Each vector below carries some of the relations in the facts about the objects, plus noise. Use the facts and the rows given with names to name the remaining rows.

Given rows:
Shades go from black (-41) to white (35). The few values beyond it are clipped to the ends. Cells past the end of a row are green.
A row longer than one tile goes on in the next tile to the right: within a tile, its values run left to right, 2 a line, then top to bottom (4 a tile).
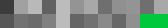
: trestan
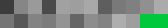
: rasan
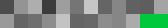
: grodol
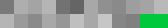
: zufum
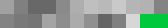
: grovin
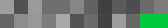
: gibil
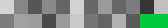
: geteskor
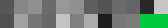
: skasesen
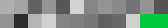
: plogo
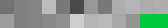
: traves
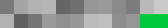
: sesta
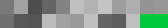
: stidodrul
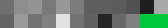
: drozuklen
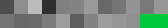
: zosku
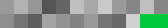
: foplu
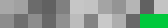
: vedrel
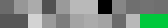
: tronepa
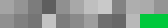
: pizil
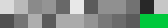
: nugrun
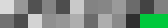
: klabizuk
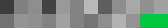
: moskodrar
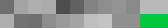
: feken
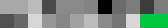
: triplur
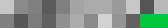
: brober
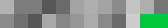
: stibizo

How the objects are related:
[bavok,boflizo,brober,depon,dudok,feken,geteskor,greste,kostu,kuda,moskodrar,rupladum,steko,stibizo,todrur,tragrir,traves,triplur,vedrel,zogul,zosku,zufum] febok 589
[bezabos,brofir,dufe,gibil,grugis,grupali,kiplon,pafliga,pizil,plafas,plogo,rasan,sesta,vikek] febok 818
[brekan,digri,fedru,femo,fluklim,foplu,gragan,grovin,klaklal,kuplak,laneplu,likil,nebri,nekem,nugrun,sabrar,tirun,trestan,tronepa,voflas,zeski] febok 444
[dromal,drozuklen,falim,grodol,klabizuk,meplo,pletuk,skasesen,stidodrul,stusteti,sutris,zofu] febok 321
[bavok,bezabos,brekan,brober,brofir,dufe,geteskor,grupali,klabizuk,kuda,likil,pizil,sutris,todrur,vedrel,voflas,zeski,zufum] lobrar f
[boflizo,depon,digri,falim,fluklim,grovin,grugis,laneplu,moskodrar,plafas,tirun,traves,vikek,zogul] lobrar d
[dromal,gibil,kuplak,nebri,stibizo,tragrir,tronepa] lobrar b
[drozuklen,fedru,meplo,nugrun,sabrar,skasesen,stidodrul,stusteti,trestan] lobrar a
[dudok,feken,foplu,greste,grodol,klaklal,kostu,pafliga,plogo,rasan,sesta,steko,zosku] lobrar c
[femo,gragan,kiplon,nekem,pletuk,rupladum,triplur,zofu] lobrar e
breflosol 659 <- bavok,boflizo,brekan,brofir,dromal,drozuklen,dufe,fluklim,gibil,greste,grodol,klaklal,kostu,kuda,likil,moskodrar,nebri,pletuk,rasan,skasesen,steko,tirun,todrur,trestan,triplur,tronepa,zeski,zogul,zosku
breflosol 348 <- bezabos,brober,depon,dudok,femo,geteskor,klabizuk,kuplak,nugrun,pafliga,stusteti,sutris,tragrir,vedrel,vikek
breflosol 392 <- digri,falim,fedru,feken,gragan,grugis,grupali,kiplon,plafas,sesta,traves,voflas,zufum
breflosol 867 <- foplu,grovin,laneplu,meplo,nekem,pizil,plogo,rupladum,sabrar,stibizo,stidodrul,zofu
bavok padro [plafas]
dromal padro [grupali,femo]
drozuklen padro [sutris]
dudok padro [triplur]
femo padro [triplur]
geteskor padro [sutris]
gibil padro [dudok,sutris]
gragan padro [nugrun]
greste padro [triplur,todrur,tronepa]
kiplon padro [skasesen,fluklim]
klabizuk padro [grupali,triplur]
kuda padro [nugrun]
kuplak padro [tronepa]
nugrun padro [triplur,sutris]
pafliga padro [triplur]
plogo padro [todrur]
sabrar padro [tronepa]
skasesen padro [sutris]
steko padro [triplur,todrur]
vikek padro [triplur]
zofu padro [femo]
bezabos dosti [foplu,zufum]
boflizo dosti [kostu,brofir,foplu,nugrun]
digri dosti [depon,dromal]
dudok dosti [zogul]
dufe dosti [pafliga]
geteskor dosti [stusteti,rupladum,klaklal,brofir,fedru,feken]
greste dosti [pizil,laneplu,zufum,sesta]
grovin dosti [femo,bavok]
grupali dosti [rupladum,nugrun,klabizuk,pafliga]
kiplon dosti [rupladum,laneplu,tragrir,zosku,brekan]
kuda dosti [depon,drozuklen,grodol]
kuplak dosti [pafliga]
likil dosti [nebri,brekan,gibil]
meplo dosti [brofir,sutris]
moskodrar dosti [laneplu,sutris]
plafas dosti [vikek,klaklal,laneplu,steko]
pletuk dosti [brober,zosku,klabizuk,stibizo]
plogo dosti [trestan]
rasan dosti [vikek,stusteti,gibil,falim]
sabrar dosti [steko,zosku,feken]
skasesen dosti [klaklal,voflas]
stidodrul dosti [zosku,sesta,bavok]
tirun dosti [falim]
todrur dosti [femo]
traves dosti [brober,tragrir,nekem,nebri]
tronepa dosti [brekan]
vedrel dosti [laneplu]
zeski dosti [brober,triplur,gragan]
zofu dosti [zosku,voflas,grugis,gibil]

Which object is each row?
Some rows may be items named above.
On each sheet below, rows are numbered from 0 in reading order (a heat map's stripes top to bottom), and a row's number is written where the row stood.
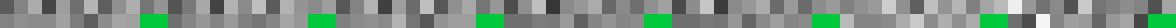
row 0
zogul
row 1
tirun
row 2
zogul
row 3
klaklal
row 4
klaklal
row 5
digri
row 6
vikek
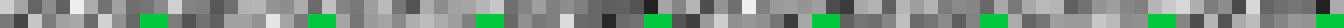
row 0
kuplak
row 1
tragrir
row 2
grugis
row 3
drozuklen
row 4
sabrar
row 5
trestan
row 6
sesta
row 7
dudok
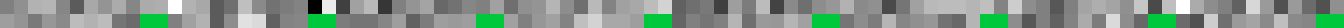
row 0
voflas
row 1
sutris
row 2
kostu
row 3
plafas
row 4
pletuk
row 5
laneplu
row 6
brober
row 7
femo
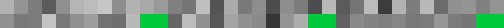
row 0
pizil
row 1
fluklim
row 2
brekan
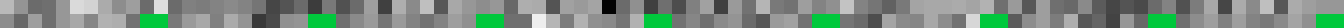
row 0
bezabos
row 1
kuda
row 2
tirun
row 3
todrur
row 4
bavok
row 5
nekem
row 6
gibil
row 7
tirun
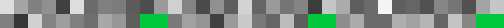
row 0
pafliga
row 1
geteskor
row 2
kiplon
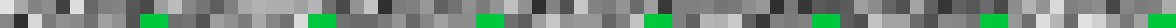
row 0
pafliga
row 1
nekem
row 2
zosku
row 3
zofu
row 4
dromal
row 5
steko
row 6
grupali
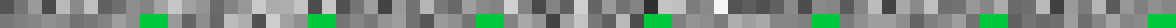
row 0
dufe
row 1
depon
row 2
bavok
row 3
geteskor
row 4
gragan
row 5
brofir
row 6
nebri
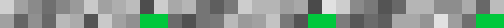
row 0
depon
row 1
stusteti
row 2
tragrir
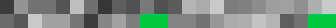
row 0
greste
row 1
fedru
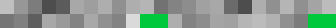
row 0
rupladum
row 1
falim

